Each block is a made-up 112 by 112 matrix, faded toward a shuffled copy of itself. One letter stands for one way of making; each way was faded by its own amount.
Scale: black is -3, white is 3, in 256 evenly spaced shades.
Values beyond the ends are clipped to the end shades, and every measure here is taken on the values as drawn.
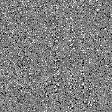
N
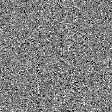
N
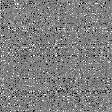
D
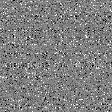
D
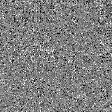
N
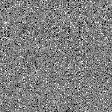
N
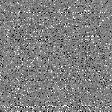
D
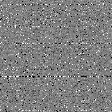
D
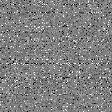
D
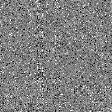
N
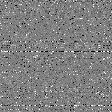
D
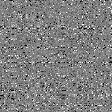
D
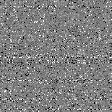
D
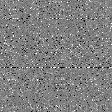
D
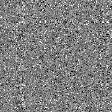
N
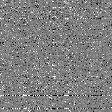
D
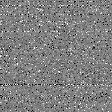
D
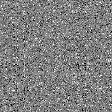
N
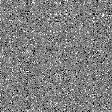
N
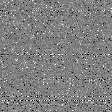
D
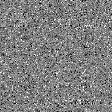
N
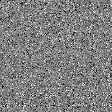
N
